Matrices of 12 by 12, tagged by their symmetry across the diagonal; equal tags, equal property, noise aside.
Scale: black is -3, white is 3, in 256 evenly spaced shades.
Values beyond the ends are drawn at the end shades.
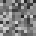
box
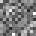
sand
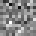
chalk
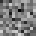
chalk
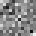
sand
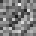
sand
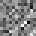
sand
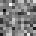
box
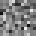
box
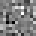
box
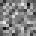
sand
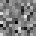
chalk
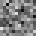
chalk
